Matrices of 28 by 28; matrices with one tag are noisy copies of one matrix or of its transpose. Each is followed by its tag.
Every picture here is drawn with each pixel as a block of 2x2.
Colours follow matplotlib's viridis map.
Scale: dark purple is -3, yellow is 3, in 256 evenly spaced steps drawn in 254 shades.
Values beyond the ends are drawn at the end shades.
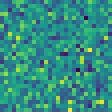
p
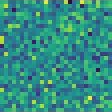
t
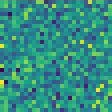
t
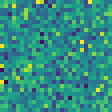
t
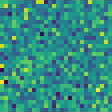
t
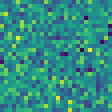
p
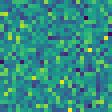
p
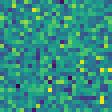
p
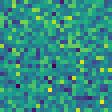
p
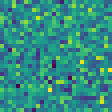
p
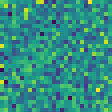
t
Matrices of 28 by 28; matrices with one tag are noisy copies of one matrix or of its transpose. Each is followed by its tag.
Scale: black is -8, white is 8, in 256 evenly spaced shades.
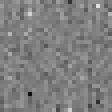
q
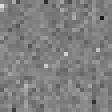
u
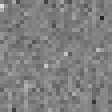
u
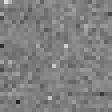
u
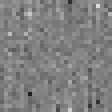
q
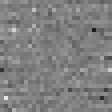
q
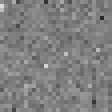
u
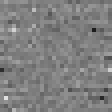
q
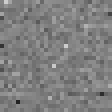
u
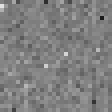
u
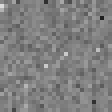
u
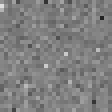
u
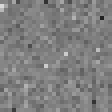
u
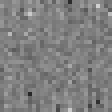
q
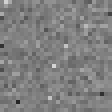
u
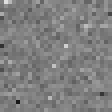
u
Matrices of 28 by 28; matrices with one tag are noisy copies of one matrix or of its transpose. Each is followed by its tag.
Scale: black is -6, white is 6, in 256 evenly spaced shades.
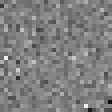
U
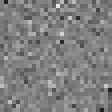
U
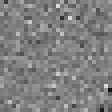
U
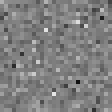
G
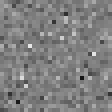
G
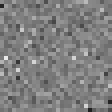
U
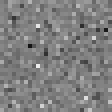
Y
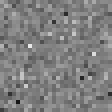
G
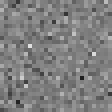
G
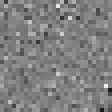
U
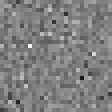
G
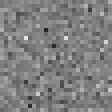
Y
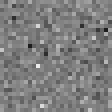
Y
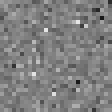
G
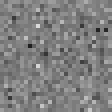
Y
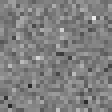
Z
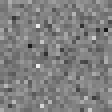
Y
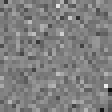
U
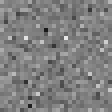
Y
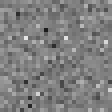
Y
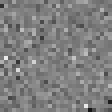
U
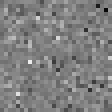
Z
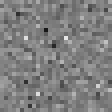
Y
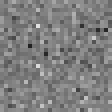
Y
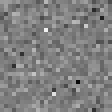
G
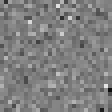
U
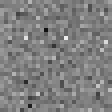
Y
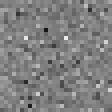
Y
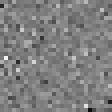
U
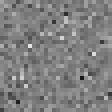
G
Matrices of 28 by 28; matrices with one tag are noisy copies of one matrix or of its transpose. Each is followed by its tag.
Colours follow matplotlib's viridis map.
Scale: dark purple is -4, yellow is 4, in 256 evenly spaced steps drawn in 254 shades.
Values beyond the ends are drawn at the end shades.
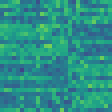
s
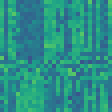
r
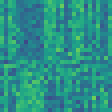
r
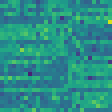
s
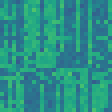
s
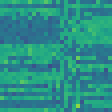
r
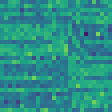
s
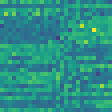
r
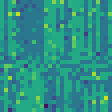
r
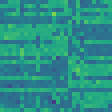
s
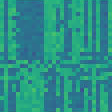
r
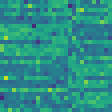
s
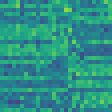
s
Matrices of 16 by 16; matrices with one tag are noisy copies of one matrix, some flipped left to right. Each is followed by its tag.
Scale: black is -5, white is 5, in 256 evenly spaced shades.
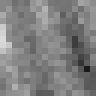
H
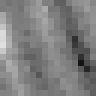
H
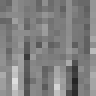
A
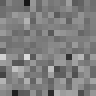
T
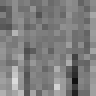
A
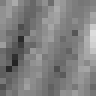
H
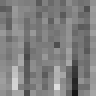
A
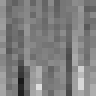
A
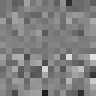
T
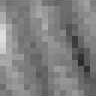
H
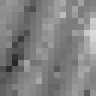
H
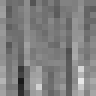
A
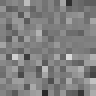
T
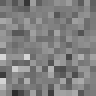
T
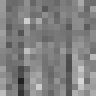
A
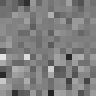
T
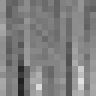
A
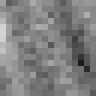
H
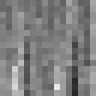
A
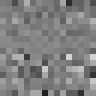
T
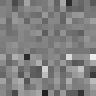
T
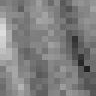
H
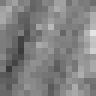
H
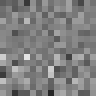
T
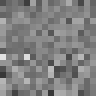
T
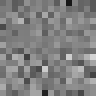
T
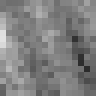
H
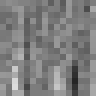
A
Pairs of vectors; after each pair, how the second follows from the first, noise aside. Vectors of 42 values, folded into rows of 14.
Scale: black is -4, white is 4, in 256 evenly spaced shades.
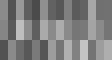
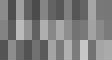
copied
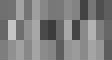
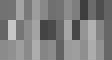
copied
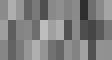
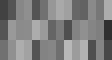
wrapped around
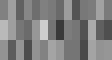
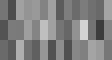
wrapped around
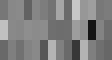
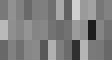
copied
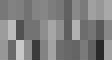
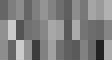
copied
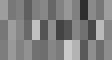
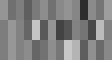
copied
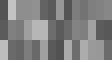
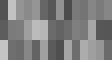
copied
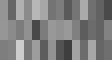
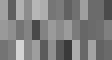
copied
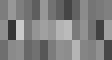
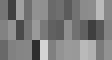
wrapped around
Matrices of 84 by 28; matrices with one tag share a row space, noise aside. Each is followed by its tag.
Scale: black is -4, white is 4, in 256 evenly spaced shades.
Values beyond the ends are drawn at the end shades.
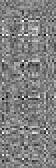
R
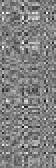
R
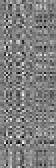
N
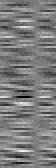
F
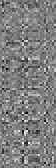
R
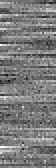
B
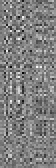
N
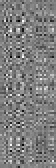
N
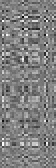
R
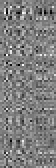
N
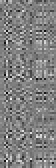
N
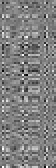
R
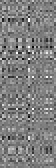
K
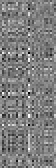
K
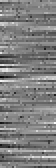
B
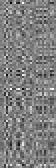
N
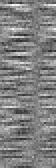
F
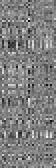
K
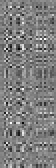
N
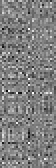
K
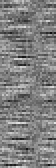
F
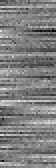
B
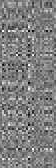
K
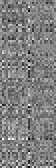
K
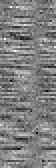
F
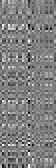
K
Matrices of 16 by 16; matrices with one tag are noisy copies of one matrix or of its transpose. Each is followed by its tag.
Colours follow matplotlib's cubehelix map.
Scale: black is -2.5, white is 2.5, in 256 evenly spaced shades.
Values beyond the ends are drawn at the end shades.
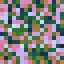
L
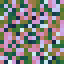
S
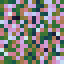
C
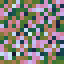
S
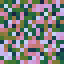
S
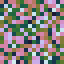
S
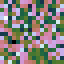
L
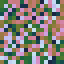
S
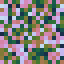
L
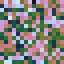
L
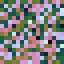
S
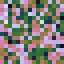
L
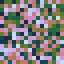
C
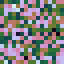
C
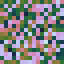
S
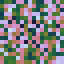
C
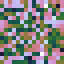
L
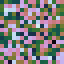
C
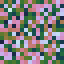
S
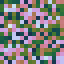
C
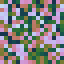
L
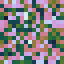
L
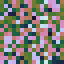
S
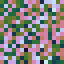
S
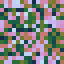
L
